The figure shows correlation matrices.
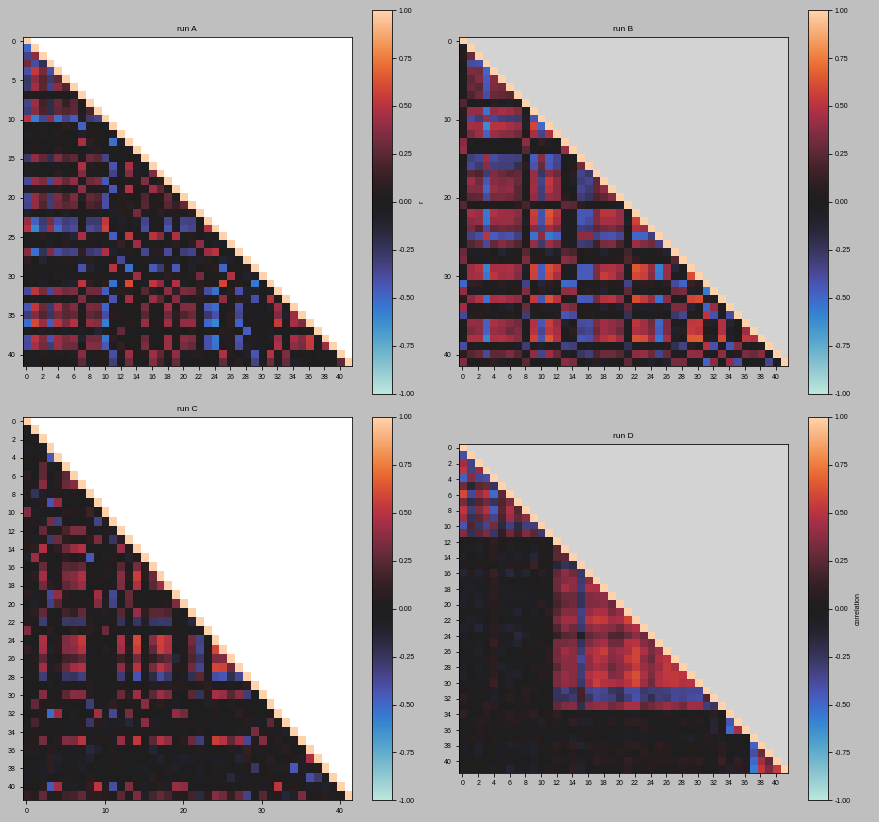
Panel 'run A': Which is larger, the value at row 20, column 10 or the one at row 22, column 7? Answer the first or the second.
the second
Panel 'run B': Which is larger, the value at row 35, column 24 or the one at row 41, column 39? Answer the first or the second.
the first
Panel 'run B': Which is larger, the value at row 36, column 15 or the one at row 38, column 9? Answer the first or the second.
the second
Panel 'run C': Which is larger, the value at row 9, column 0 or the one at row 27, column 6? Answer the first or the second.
the second
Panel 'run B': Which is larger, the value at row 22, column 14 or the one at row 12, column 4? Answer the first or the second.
the second
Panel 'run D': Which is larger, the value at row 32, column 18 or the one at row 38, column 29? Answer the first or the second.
the second
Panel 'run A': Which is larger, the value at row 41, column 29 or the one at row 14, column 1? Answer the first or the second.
the second
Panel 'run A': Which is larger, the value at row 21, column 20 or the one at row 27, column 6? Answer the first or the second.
the first
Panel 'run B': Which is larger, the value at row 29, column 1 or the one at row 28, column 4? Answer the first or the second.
the first
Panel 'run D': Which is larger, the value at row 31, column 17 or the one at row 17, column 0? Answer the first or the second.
the second
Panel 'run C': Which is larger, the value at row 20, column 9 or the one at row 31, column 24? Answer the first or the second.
the first
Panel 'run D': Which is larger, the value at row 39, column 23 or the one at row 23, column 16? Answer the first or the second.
the second
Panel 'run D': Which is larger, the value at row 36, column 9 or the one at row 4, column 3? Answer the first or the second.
the first
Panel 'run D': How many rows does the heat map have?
42
